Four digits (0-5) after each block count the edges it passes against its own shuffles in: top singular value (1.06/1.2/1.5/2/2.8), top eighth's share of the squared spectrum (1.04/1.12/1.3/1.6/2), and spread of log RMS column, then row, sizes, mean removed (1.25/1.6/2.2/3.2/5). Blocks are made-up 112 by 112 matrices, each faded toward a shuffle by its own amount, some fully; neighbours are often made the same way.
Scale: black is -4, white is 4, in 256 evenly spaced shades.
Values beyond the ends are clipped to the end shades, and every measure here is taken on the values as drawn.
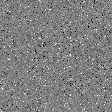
1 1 1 0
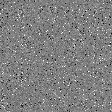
1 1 1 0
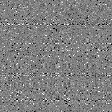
4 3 1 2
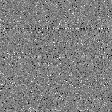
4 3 0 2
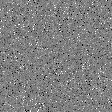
2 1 0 0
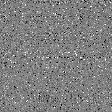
4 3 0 2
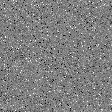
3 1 0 0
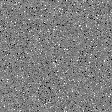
1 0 0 0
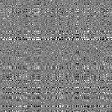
5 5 3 4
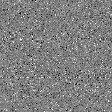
3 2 1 1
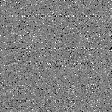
4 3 1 2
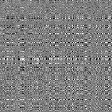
5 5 3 4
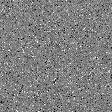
2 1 0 0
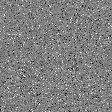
0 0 0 0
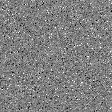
0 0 0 1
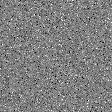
0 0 0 0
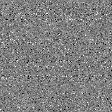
1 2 0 3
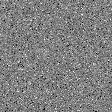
0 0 0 0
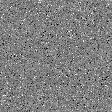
0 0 0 0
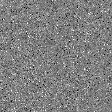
0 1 2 0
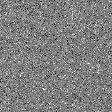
0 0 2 0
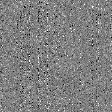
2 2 3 0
